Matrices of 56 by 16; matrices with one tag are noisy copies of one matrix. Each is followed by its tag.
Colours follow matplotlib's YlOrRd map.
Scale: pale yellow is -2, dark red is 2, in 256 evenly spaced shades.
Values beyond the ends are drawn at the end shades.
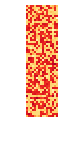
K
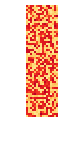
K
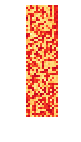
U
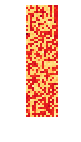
U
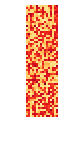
U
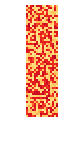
K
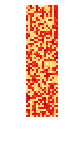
U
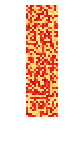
K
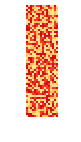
K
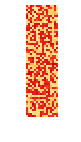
K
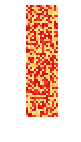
K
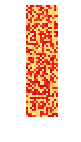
K
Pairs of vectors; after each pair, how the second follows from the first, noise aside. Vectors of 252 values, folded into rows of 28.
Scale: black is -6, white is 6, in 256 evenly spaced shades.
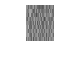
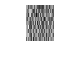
scaled up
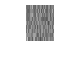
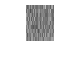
wrapped around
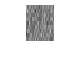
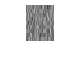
wrapped around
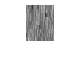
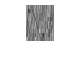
wrapped around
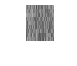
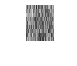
scaled up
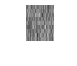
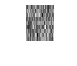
scaled up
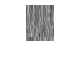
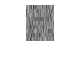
sign-scrambled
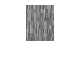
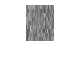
sign-scrambled
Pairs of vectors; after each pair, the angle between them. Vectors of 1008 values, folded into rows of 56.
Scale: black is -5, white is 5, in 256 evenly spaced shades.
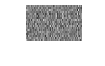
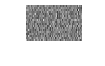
nearly parallel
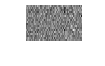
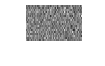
nearly opposite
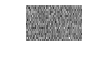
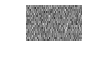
partly aligned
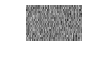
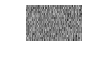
nearly parallel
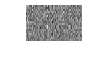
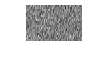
orthogonal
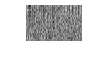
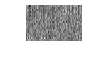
nearly parallel
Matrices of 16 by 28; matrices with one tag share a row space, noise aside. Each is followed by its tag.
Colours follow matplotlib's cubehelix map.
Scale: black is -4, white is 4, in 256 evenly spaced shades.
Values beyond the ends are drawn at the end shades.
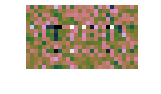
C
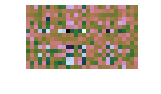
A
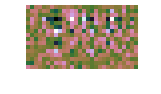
C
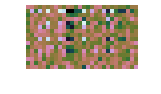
A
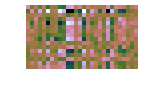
A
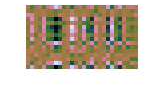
C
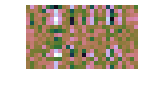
C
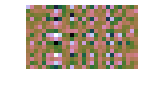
C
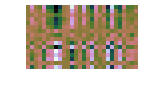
C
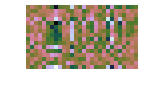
C
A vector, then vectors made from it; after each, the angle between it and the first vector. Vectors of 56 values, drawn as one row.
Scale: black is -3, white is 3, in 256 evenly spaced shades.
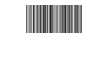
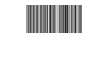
partly aligned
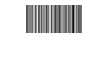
partly opposed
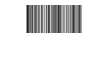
nearly opposite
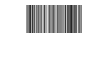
orthogonal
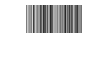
nearly parallel
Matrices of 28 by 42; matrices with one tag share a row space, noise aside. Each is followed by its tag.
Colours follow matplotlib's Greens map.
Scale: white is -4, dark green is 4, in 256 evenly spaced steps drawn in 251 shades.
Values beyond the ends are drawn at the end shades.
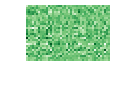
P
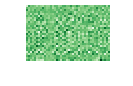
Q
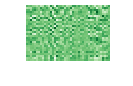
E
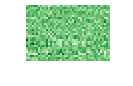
P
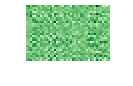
E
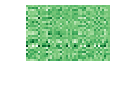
P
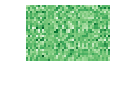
Q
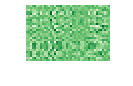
E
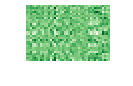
E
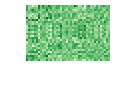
P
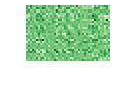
Q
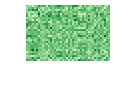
P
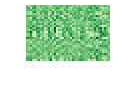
E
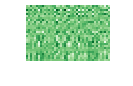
Q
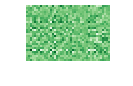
E
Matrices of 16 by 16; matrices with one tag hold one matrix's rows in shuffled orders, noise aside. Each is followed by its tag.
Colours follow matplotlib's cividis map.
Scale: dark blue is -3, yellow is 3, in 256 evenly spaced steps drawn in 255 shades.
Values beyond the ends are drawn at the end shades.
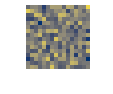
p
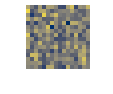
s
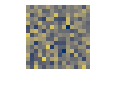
s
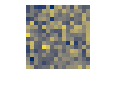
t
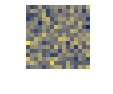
p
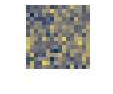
t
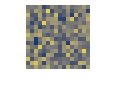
s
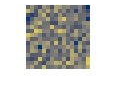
p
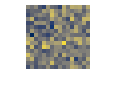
t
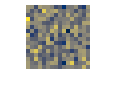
s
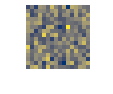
s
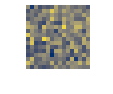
t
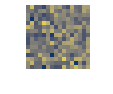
t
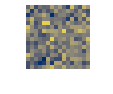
t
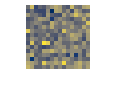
t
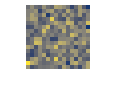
p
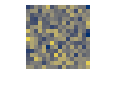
p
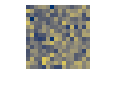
t
